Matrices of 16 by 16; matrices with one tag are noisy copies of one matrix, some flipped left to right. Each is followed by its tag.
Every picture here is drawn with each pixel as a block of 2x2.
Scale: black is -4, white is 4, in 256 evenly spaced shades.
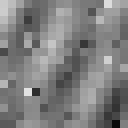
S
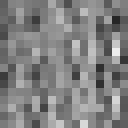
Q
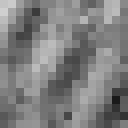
S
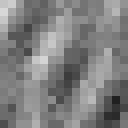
S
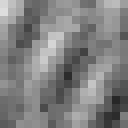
S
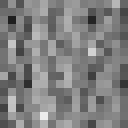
Q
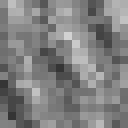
S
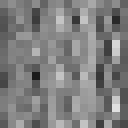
Q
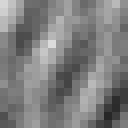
S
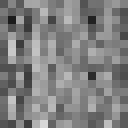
Q
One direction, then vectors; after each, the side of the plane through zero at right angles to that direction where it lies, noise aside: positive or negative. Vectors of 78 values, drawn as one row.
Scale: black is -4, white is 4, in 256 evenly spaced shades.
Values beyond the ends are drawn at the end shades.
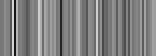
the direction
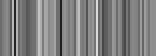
positive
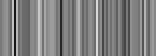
positive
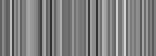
negative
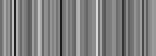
positive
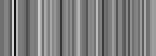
positive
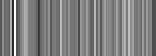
negative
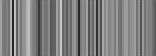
negative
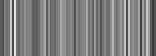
negative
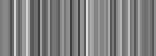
negative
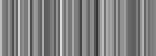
negative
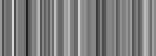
positive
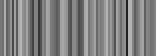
negative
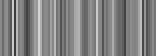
positive
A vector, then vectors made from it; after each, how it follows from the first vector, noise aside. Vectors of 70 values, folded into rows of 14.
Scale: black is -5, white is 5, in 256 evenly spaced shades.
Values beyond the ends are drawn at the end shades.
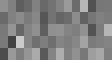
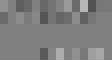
partly zeroed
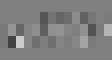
partly zeroed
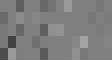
partly zeroed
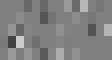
partly zeroed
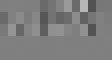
partly zeroed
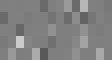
partly zeroed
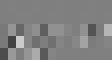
partly zeroed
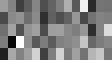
scaled up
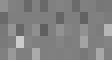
partly zeroed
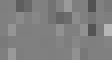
partly zeroed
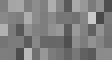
reversed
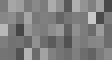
reversed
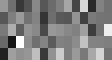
scaled up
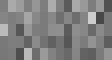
reversed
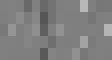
partly zeroed
